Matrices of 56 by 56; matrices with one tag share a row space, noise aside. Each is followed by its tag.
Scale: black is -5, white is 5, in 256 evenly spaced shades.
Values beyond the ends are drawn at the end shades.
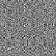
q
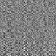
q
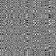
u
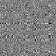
u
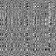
u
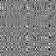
u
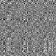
q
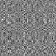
q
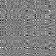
u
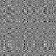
q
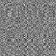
q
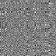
u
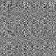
q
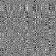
u
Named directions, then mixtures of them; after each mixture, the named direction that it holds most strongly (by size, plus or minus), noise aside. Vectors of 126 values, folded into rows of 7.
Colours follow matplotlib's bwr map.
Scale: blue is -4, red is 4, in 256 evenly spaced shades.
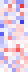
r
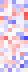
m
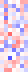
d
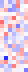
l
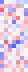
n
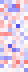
l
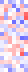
m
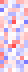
n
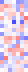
r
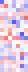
m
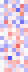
d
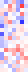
r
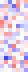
l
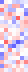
n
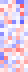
r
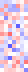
d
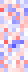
n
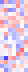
l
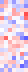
m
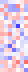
d
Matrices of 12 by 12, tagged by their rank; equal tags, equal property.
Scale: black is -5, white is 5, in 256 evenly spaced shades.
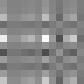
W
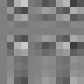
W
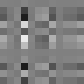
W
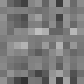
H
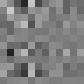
H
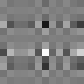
W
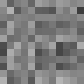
H
